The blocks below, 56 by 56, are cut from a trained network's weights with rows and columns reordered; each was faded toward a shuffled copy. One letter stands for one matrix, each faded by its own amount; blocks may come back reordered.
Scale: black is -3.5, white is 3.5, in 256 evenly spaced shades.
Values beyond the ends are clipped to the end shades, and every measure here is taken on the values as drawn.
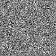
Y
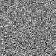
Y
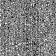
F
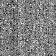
F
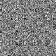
Y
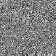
Y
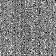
F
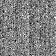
F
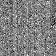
F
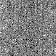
F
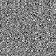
Y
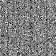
F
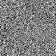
Y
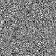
Y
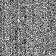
F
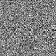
Y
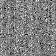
F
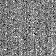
F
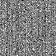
F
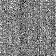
F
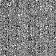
F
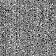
F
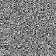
Y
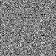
Y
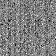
F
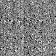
F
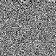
Y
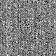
F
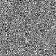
Y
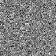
Y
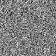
Y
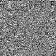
Y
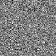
Y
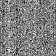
F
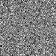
Y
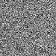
Y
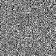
Y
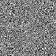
Y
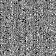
F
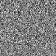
Y
